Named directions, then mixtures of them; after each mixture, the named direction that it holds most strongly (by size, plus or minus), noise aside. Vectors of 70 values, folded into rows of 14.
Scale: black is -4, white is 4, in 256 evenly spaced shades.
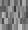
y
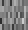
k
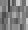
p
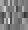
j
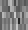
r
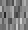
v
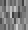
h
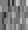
p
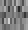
j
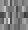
j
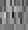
h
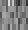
p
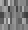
j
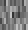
h
